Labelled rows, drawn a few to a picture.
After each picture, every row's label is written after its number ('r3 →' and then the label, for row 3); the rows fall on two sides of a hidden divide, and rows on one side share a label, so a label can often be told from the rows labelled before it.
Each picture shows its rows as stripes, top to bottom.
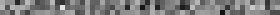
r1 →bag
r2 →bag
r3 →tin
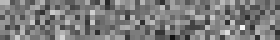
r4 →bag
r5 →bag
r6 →bag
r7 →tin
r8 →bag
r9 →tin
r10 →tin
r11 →tin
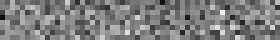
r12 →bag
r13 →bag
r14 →bag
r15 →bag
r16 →bag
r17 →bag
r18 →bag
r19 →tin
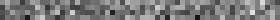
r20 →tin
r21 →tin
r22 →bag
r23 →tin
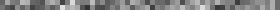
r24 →bag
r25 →tin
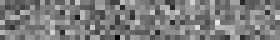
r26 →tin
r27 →tin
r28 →bag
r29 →bag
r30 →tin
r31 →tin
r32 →bag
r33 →bag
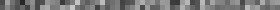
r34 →tin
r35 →tin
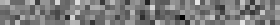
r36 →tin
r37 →bag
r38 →tin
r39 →bag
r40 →tin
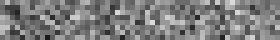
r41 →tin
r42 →tin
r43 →tin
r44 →tin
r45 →tin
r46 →tin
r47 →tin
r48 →tin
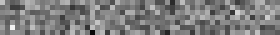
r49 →tin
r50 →tin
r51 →tin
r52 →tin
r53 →bag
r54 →bag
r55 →bag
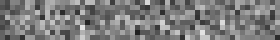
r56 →tin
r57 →tin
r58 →bag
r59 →bag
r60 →bag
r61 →tin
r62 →tin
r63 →tin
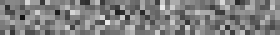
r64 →bag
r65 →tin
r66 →tin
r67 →bag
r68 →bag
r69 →tin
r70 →tin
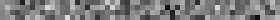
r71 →bag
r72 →bag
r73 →tin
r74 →tin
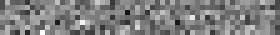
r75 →tin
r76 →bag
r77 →tin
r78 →bag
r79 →tin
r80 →bag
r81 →tin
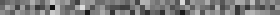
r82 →tin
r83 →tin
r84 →bag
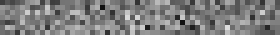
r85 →tin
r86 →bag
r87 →bag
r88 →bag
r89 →tin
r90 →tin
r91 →tin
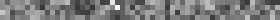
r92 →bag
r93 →bag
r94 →bag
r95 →tin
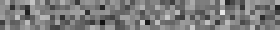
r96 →bag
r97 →tin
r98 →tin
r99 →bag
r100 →tin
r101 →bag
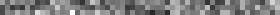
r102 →bag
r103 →tin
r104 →bag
